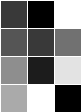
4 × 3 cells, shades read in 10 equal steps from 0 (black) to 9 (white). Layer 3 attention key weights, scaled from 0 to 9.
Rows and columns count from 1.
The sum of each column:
16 12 21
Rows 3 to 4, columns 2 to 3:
1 8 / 9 0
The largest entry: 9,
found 2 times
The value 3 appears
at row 2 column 1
